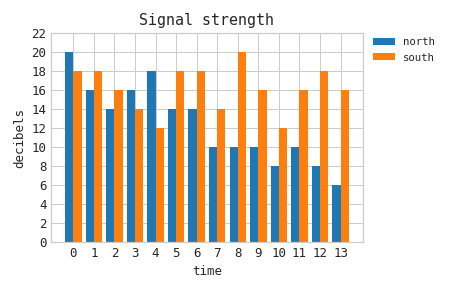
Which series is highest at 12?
south
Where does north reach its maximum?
0
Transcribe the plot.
Title: Signal strength
x-axis: time, ticks 0 1 2 3 4 5 6 7 8 9 10 11 12 13
y-axis: decibels, ticks 0 2 4 6 8 10 12 14 16 18 20 22
Legend: north, south
Values:
north: 20 16 14 16 18 14 14 10 10 10 8 10 8 6
south: 18 18 16 14 12 18 18 14 20 16 12 16 18 16
